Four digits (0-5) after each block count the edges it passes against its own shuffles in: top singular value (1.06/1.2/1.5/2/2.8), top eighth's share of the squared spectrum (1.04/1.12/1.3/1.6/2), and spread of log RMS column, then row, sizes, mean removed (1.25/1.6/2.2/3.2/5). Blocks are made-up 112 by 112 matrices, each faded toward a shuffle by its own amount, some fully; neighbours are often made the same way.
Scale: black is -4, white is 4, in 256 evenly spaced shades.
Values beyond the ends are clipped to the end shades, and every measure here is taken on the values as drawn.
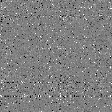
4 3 1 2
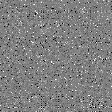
3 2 1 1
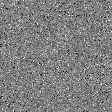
2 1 0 0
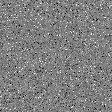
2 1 0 0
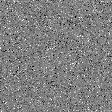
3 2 0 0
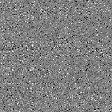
4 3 1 2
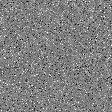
2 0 0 0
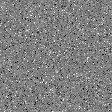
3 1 0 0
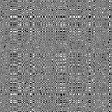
5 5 4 4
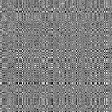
5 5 4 4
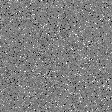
1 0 0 0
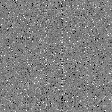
3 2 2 0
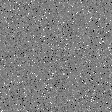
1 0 0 0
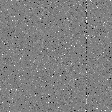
3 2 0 0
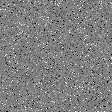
0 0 0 0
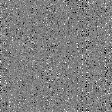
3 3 3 0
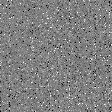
2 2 2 0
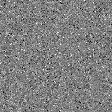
3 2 0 1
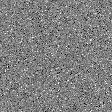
2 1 0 0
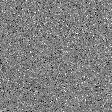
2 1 0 0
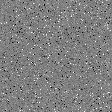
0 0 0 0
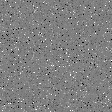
1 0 0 0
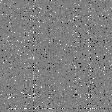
3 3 2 2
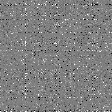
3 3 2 3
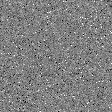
0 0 0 0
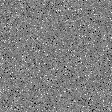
0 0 0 0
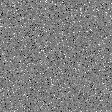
0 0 0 0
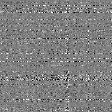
2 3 3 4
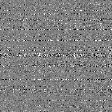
2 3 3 4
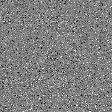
1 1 0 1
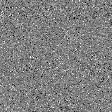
0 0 0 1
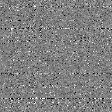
2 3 2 3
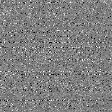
2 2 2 3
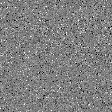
1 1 1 2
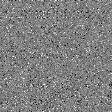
1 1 1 2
